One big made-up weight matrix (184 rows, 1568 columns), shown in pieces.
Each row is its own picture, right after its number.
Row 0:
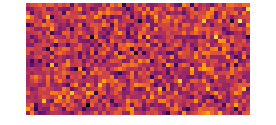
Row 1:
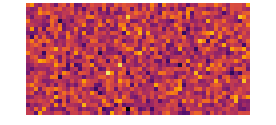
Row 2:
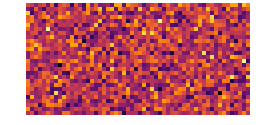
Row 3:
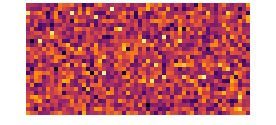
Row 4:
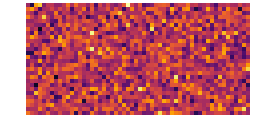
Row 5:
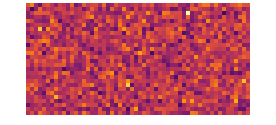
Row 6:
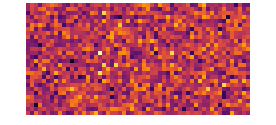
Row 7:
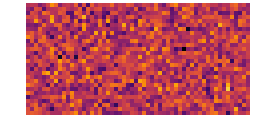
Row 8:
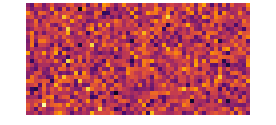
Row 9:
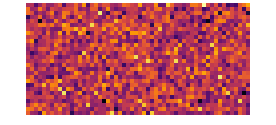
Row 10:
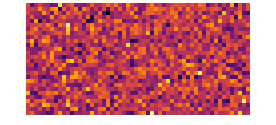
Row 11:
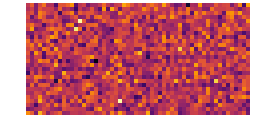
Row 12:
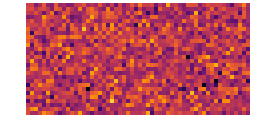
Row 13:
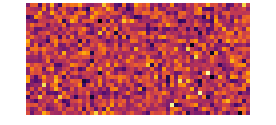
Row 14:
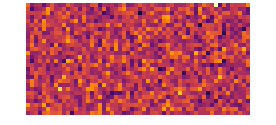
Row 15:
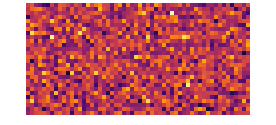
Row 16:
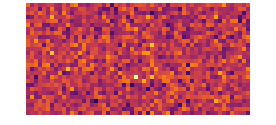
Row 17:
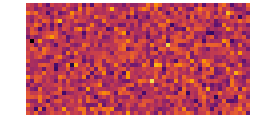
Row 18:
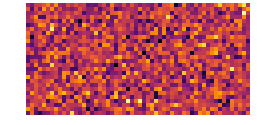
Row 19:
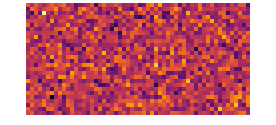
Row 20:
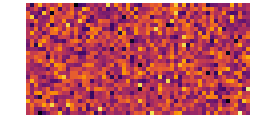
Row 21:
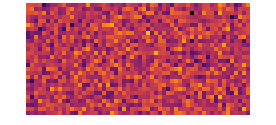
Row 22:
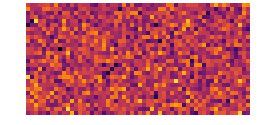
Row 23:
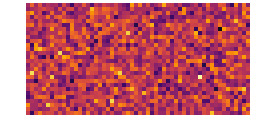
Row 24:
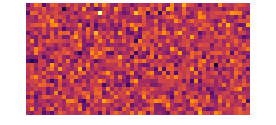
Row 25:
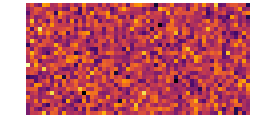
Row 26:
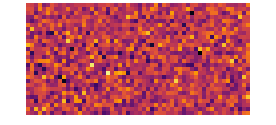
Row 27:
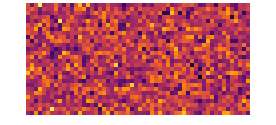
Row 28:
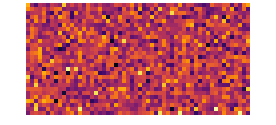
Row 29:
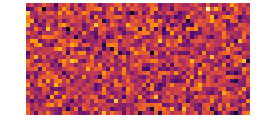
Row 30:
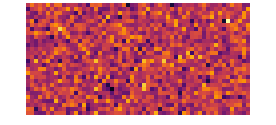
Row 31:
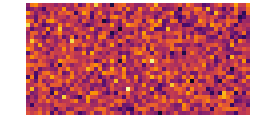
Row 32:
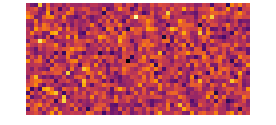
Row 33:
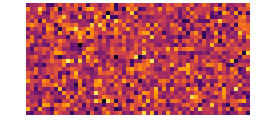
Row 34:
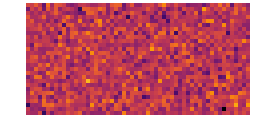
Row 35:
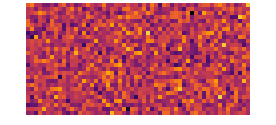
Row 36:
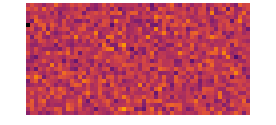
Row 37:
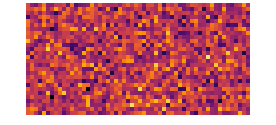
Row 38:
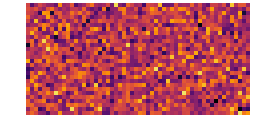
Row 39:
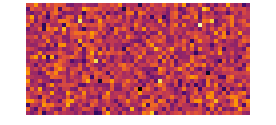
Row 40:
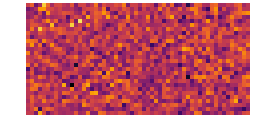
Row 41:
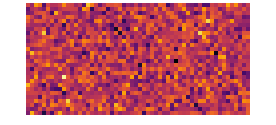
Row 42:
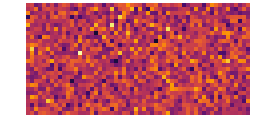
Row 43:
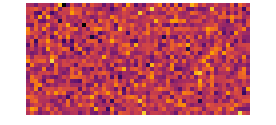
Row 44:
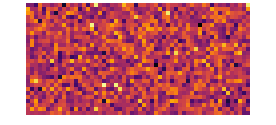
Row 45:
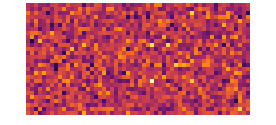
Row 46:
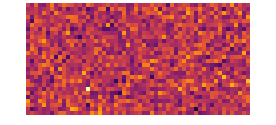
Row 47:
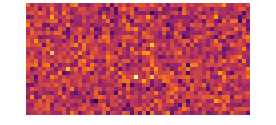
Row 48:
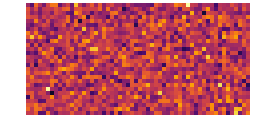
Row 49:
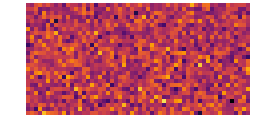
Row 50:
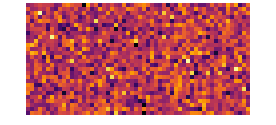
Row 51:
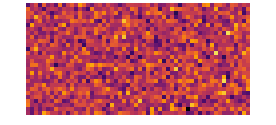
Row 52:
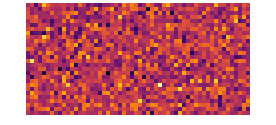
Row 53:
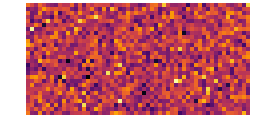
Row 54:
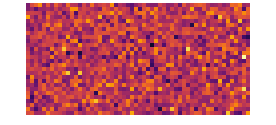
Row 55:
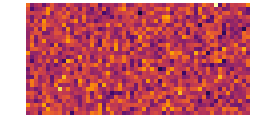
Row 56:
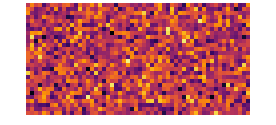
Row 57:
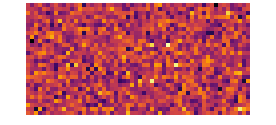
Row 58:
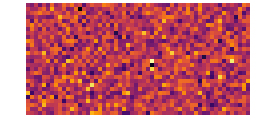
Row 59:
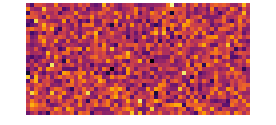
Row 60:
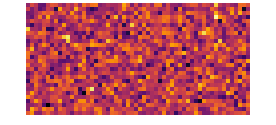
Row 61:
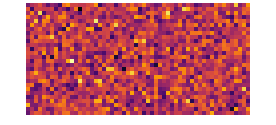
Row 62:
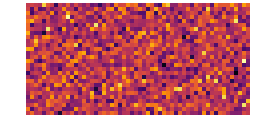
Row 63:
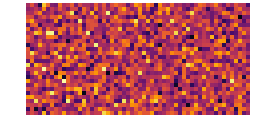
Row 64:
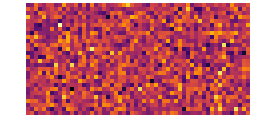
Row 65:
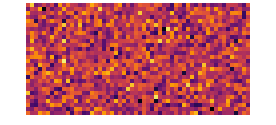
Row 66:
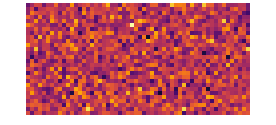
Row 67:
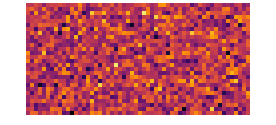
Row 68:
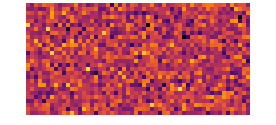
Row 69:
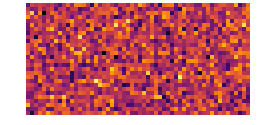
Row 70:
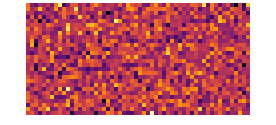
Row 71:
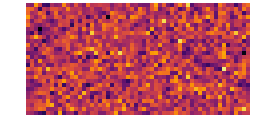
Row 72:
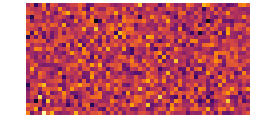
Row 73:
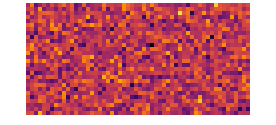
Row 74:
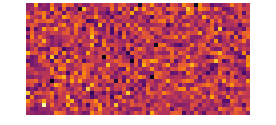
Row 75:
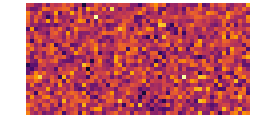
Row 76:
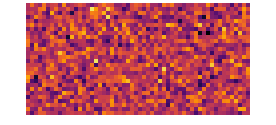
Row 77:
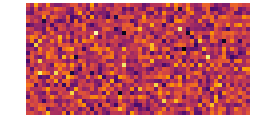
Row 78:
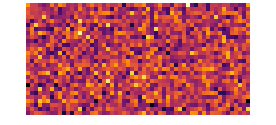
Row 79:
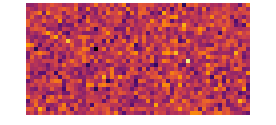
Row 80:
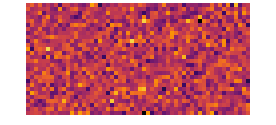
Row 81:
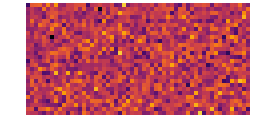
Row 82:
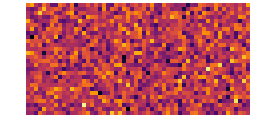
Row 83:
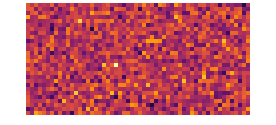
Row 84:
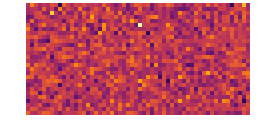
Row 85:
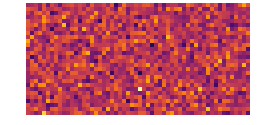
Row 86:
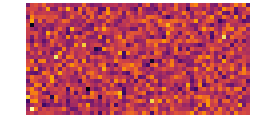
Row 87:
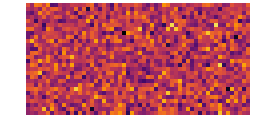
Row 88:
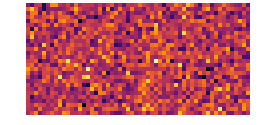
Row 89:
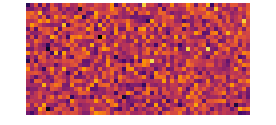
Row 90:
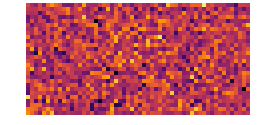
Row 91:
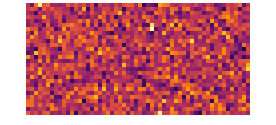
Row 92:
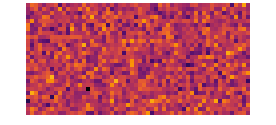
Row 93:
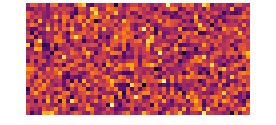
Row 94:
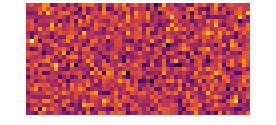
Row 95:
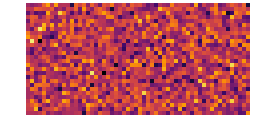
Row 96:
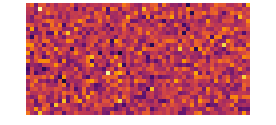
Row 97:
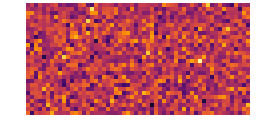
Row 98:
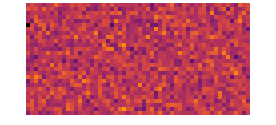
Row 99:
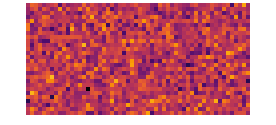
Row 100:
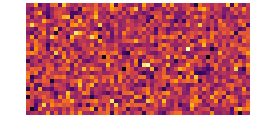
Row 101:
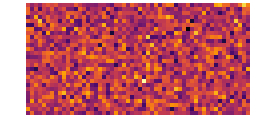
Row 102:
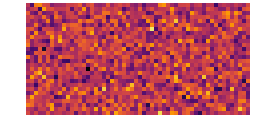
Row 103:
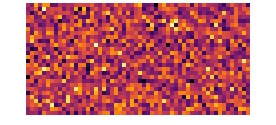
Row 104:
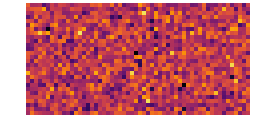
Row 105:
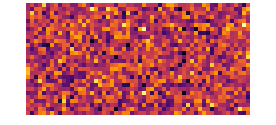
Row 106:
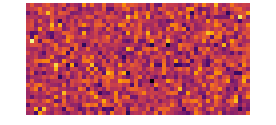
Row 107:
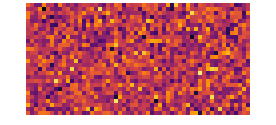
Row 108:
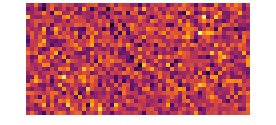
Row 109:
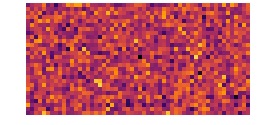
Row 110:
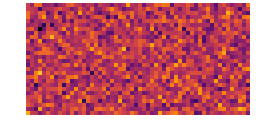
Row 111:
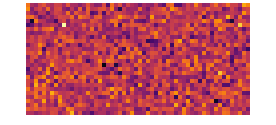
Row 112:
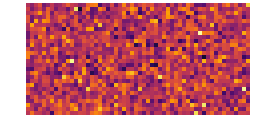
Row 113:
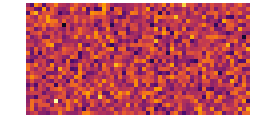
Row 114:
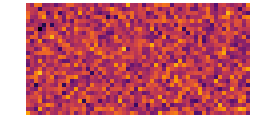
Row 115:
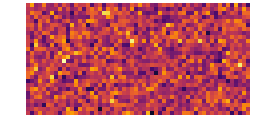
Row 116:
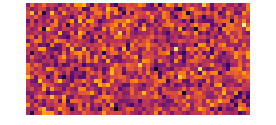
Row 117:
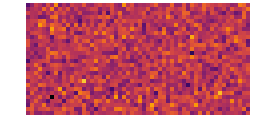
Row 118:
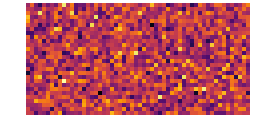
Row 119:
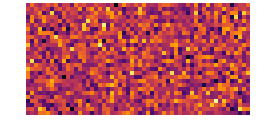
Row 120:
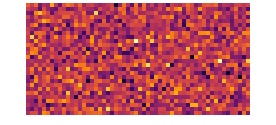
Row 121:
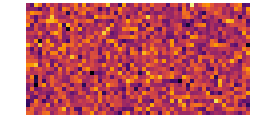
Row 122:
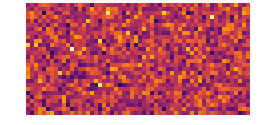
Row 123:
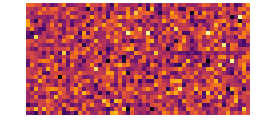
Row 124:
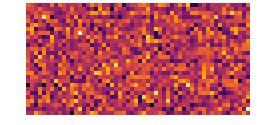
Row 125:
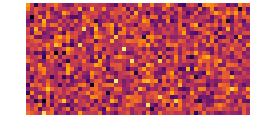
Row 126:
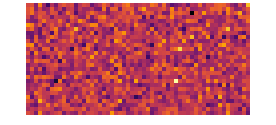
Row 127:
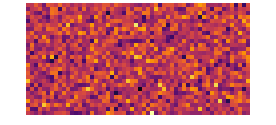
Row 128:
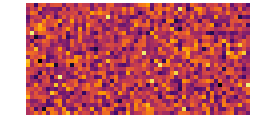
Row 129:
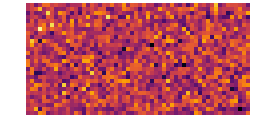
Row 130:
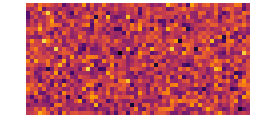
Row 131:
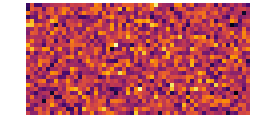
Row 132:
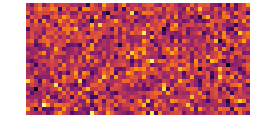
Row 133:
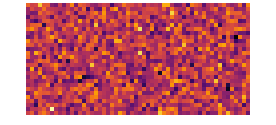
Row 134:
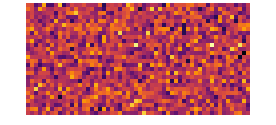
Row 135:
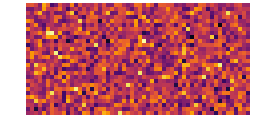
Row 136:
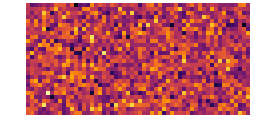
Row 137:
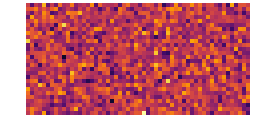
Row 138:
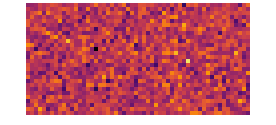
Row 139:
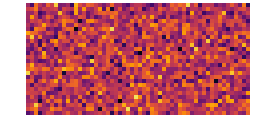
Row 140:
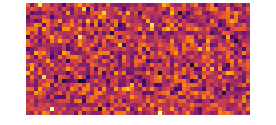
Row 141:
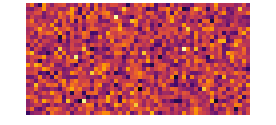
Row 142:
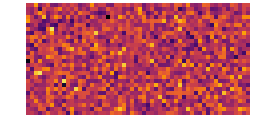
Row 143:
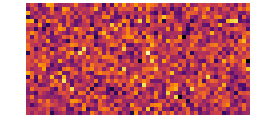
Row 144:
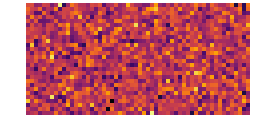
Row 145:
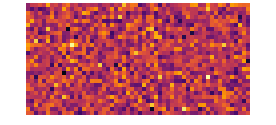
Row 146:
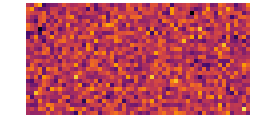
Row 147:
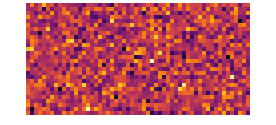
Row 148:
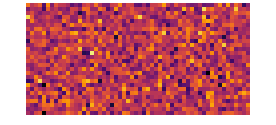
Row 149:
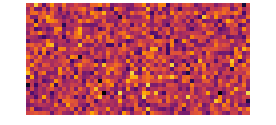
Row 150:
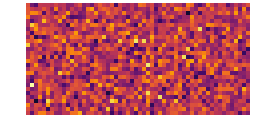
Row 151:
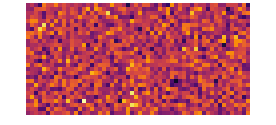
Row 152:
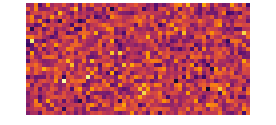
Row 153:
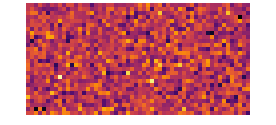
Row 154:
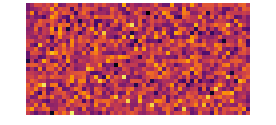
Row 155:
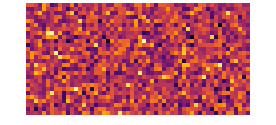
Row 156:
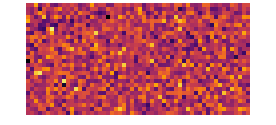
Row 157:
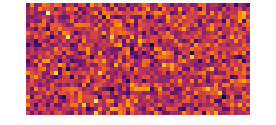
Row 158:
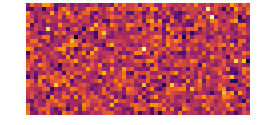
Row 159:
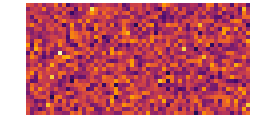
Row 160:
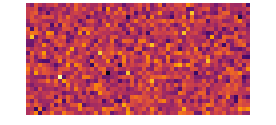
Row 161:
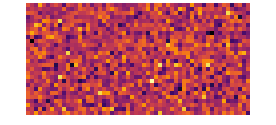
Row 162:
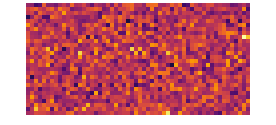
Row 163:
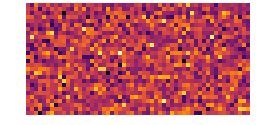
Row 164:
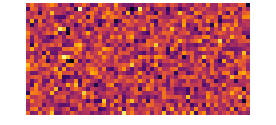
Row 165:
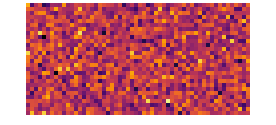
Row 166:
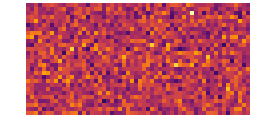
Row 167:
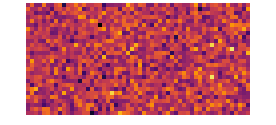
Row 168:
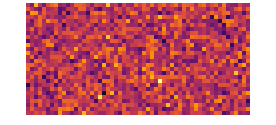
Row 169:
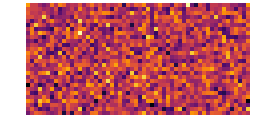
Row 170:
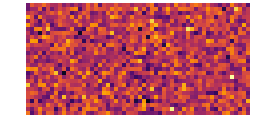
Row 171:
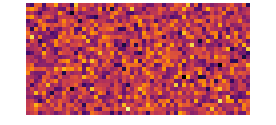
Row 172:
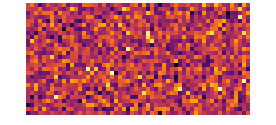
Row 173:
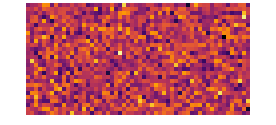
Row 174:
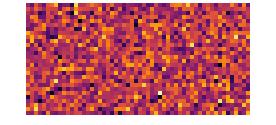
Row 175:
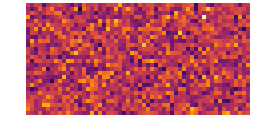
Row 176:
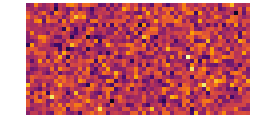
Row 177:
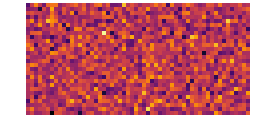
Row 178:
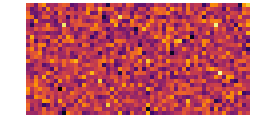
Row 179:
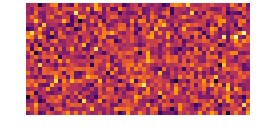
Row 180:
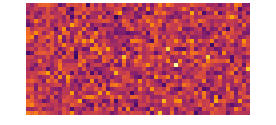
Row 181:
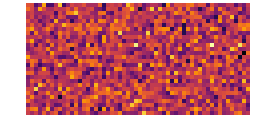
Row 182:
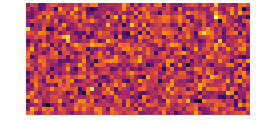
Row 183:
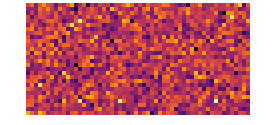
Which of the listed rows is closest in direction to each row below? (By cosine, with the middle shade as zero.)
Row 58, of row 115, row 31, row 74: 74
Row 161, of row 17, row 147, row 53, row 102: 17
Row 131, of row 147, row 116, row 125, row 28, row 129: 147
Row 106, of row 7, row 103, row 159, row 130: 130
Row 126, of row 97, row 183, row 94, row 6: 183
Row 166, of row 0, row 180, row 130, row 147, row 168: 180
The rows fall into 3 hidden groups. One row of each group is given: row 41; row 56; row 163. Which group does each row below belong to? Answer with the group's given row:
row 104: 56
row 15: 56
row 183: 163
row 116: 41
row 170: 56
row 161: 163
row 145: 56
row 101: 56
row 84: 41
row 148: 41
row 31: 56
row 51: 41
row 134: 41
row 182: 41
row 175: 41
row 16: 56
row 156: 163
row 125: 41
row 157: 56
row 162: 56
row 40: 163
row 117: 56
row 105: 41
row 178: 56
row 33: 41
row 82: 163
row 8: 41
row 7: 163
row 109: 41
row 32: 41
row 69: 41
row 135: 163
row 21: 163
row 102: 163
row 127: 41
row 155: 163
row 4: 163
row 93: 41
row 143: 56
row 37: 41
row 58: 41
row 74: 41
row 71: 163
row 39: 41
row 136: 41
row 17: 163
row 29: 56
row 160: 163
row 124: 56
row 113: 56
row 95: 163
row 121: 56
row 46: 41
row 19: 41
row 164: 41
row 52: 56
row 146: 163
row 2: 56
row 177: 56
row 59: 56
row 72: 41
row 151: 163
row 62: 56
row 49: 163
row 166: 163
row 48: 163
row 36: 56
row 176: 41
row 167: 41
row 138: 41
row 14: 41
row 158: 56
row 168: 56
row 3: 163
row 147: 56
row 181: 41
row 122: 41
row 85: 41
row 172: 163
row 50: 41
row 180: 163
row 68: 56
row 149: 56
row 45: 163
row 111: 56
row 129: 163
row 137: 41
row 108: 41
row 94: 163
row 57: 163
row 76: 41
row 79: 41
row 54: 56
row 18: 56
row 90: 41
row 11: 163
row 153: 163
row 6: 56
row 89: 41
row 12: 41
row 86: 41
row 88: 163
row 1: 163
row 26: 163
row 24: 56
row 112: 41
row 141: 163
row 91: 163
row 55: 41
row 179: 163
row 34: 41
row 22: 56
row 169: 56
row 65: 56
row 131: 56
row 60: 41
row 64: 163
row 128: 163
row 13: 41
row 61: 41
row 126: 163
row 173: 56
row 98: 56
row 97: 41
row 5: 163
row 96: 163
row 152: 163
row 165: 56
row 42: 56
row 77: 163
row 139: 163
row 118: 163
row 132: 41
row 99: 41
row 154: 56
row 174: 163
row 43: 41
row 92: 41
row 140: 163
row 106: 163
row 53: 163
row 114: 163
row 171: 163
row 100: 41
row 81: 56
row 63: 163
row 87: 163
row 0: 56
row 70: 41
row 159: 41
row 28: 56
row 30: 56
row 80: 41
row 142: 163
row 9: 41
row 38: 41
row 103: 163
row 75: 163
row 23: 41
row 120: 41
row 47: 56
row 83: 56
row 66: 56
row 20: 41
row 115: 41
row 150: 41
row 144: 41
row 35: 163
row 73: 163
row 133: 163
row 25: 163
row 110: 163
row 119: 41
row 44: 41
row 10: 41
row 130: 163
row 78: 56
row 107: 56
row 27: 163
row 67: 56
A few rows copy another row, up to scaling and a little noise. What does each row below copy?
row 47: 16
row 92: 99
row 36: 98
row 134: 181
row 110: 114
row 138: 79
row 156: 142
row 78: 169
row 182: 60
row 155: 135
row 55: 14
